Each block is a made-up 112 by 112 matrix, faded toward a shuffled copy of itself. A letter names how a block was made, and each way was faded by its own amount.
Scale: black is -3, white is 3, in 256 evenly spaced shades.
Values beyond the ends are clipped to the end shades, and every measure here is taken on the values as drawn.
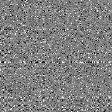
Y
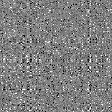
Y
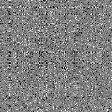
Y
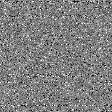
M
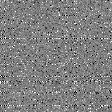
Y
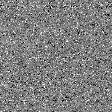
M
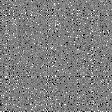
Y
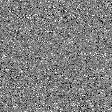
M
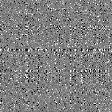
Y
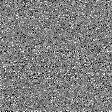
M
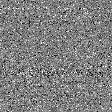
M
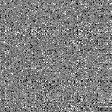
Y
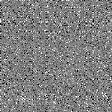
Y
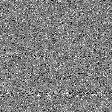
M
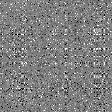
Y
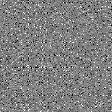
Y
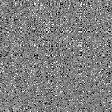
Y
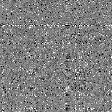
Y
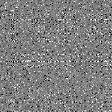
Y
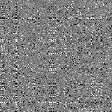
Y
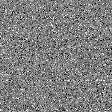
M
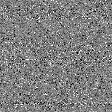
M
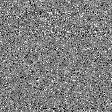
M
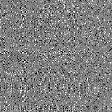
Y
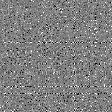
Y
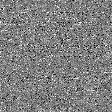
M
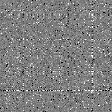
Y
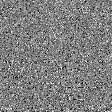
M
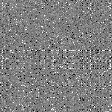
Y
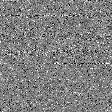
M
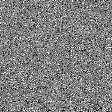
M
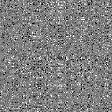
Y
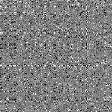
Y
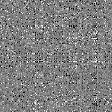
Y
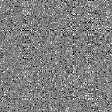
Y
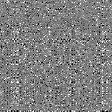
Y
